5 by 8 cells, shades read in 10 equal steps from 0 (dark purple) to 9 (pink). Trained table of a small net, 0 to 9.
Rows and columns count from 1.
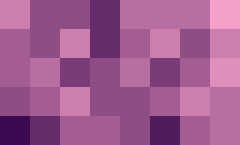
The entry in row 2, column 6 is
7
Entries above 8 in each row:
1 0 0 0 0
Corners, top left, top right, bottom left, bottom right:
7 9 0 6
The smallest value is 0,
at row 5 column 1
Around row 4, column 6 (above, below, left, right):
3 1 4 7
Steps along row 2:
down up down up up down up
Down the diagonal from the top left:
7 4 3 4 4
